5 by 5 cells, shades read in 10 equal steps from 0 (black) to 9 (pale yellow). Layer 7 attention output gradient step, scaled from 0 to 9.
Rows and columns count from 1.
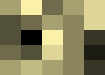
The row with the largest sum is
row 1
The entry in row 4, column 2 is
3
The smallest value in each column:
3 0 4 5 1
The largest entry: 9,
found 2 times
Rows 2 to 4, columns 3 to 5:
6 5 8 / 9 5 2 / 8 5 1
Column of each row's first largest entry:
2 5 3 3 2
